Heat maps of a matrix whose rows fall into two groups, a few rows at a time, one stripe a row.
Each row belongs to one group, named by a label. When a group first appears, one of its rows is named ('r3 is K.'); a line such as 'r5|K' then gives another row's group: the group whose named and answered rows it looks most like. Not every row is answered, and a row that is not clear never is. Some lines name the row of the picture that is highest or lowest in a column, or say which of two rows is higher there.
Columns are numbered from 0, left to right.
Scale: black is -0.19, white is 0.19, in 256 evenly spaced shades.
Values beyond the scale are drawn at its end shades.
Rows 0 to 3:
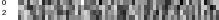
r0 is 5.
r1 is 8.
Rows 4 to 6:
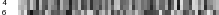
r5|5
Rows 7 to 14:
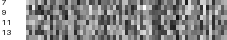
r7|5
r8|8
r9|8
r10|5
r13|8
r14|5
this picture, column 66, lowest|11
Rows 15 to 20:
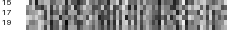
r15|5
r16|8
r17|5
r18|8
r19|5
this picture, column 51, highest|18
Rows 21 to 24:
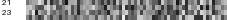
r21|5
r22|8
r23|5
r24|8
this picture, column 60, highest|23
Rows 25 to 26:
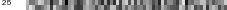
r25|5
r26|8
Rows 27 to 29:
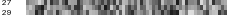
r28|8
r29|8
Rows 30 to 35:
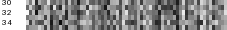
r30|5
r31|8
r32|5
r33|5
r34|8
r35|5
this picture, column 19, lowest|32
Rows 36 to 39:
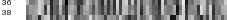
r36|5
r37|5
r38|5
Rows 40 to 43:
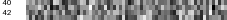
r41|5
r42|8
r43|8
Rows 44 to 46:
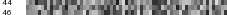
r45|5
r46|8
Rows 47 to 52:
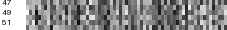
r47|8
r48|5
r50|8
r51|5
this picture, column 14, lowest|47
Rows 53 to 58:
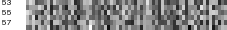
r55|8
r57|8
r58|5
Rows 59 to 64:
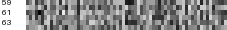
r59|8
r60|5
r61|8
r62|8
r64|5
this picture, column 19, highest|61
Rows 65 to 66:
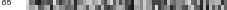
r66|8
